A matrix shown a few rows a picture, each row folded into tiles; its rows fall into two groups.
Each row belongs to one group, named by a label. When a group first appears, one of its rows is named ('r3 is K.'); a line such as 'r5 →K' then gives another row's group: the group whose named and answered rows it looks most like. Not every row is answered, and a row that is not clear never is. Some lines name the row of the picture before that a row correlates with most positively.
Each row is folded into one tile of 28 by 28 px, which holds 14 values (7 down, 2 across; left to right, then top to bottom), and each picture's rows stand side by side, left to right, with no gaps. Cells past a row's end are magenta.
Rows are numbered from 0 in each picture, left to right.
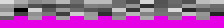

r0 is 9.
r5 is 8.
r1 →8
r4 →8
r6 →8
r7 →9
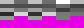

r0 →8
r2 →9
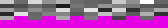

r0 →8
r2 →8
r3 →8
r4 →9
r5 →9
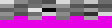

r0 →9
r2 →9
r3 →8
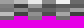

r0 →9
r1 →9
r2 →9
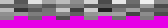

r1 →9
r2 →9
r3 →8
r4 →9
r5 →9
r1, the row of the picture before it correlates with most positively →1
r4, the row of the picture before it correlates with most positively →2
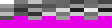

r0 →9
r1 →8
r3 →8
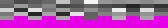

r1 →8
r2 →8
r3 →9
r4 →8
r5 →8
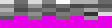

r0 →9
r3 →8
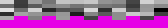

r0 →8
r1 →8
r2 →9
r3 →9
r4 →8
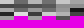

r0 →8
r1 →8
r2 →9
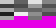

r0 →8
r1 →9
